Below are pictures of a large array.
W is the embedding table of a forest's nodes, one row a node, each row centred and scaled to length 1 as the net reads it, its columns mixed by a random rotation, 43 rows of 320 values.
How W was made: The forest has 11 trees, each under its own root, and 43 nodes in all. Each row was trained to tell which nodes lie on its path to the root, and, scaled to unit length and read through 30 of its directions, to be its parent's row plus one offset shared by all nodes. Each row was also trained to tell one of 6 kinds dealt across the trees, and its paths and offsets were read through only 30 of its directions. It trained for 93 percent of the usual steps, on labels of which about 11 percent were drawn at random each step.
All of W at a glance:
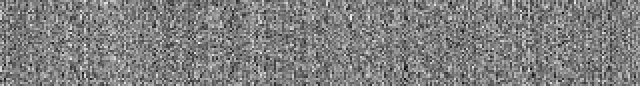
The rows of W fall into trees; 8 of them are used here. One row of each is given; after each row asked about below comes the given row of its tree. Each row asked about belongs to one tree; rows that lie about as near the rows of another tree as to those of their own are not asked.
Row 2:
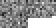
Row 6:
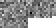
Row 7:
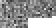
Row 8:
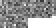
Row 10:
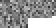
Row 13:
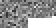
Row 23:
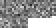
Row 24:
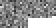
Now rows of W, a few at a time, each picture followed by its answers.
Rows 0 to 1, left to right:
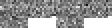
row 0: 24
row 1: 23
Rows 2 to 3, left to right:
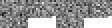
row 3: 2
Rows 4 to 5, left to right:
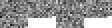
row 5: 24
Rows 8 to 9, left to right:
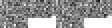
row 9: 8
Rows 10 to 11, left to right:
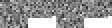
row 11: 13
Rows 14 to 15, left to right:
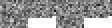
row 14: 7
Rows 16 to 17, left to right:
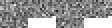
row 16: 6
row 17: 24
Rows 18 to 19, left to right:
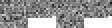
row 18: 10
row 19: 13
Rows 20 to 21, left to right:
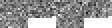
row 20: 23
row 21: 6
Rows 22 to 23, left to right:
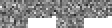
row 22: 7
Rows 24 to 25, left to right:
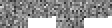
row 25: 2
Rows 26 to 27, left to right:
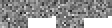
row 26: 13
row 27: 10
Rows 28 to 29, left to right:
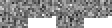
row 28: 6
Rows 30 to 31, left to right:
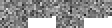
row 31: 24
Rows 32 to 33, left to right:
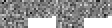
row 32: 8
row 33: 8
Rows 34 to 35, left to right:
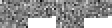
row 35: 6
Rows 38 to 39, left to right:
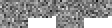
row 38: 7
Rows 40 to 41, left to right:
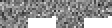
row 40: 10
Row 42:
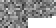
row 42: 6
